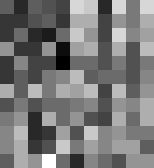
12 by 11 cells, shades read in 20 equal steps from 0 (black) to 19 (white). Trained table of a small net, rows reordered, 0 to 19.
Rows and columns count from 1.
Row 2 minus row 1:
-3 1 -1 1 -1 -3 -2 2 -5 0 -3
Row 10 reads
10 14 3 4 12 6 15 10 11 9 9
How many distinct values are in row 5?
7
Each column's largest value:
13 14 14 19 15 16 15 10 16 12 16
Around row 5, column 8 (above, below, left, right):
6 8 8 9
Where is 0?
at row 5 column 5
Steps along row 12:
up down up down down up down down up same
